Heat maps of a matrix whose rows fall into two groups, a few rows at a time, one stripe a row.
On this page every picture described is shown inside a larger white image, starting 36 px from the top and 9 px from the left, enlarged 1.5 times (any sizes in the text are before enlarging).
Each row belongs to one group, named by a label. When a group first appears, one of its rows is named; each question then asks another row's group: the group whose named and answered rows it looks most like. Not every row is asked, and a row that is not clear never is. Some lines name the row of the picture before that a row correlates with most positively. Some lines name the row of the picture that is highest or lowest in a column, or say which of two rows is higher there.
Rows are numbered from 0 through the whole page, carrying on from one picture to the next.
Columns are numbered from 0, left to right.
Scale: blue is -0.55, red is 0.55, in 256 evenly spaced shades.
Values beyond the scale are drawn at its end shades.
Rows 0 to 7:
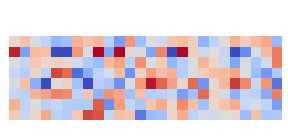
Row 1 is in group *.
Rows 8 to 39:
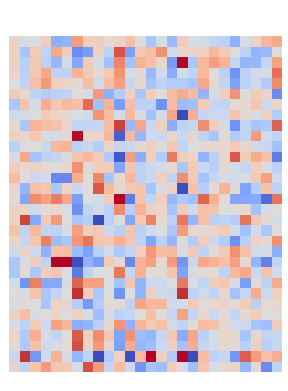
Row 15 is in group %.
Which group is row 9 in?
*
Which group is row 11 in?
*
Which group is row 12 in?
*
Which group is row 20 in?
%
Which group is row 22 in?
%
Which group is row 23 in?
*
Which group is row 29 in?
*
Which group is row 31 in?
%
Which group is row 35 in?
*
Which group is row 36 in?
%
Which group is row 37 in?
%
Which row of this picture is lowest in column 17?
38
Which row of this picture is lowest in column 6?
29
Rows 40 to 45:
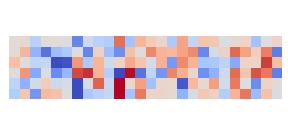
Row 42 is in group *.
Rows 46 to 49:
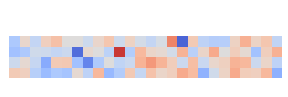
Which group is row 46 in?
%
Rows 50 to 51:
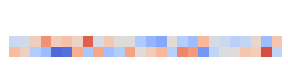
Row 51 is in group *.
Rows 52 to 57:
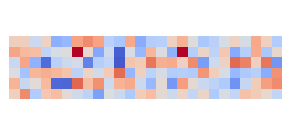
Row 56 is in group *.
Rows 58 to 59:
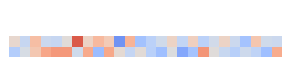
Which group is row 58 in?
%
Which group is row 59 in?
*
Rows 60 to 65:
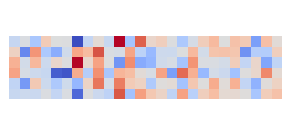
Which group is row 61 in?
%
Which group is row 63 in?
*
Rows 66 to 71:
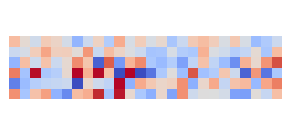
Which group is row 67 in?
*
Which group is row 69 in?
%
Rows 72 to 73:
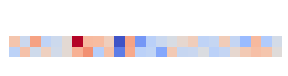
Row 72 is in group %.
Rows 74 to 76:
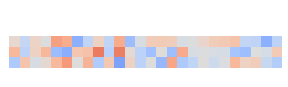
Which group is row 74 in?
*
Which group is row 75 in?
*
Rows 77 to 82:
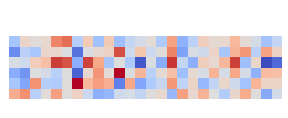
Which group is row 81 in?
%
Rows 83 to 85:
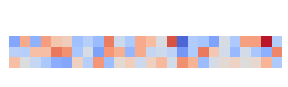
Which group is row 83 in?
%
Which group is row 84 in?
*
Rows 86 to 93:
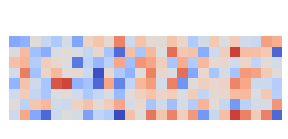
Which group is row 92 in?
*
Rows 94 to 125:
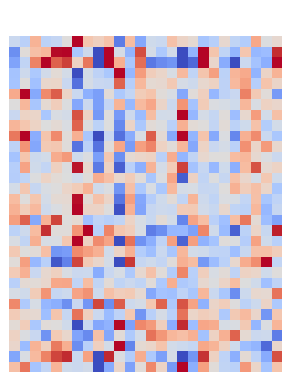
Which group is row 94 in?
%
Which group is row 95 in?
*
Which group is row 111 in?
%
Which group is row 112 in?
*
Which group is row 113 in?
%
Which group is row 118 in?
*
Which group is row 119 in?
*
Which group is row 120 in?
%
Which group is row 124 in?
*
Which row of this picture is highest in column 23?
106
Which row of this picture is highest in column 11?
115
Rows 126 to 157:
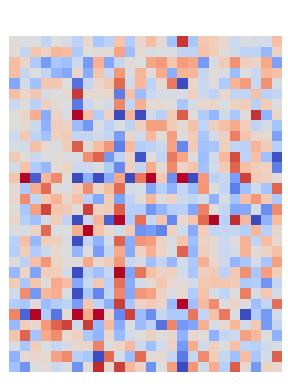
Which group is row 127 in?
*
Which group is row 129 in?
*
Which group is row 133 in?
%
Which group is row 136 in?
%
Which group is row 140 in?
*
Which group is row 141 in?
%
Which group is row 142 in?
*
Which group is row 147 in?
*
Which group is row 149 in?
*
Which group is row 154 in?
%
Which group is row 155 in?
%
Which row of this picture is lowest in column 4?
152
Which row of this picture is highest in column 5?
153
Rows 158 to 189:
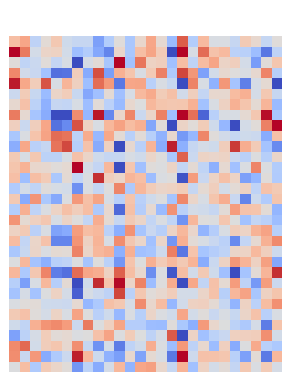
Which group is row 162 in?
%
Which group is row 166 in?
*
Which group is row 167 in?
*
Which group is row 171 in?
%
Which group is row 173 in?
%
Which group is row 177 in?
*
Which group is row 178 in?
%
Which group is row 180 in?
*
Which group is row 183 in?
*
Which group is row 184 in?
%
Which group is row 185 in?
*
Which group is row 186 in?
%
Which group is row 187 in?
%
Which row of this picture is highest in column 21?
168
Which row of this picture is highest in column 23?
170
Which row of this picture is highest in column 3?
162
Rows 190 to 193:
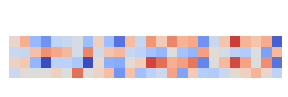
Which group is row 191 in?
*
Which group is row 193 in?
%
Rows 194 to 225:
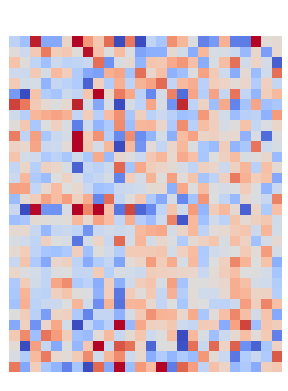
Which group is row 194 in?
%
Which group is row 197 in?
*
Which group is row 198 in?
*
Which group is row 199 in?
%
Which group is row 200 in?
%
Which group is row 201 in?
*
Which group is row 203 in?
%
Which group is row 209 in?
*
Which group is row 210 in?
%
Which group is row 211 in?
%
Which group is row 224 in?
*
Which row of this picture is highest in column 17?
223
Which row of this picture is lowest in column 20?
221
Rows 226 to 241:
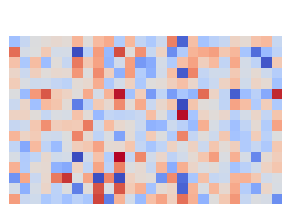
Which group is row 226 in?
%
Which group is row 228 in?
%
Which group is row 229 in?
%
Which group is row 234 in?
*
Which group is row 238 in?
*
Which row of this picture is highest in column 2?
231
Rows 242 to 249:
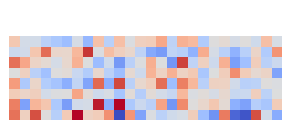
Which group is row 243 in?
*
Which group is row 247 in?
%
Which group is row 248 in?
*
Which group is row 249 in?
%
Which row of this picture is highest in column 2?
249
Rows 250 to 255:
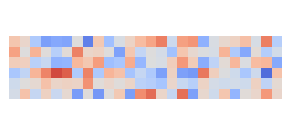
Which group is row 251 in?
%
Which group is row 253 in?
*
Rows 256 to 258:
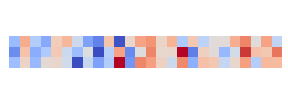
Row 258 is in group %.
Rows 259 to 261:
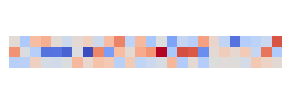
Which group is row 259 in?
*
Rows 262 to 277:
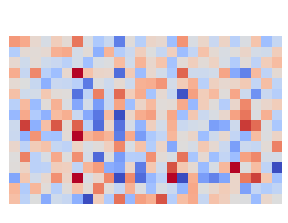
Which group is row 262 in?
%
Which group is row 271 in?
%
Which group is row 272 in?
*
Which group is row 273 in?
%
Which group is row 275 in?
%
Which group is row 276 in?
%
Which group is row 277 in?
*
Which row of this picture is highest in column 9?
275
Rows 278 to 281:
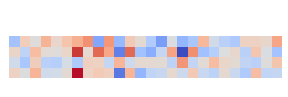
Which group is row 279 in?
%
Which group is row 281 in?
%
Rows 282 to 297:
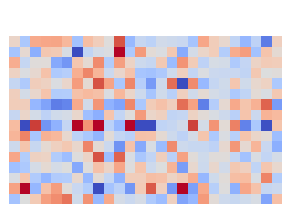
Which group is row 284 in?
*
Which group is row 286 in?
%
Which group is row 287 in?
*
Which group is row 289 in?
*
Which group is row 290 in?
%
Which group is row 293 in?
*
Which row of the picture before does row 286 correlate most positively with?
279
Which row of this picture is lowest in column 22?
290
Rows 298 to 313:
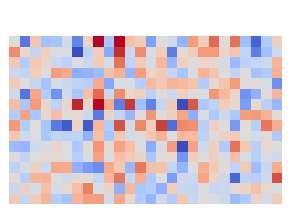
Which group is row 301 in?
*
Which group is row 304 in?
%
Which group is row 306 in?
*
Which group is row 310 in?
*
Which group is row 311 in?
*
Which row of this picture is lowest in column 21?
311
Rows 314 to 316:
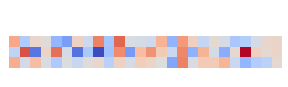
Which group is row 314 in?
*
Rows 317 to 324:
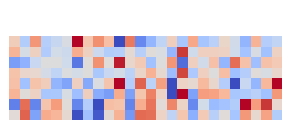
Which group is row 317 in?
%
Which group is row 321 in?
*
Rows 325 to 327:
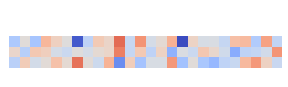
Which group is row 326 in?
*
